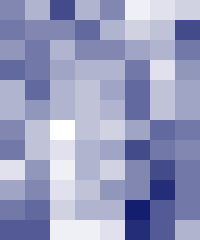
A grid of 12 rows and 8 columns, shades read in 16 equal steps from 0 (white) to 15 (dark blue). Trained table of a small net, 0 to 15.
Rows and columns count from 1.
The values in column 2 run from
4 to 11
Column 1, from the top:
8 9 7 10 5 5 8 9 2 6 9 11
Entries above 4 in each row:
5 6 8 7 6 6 4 6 5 6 7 5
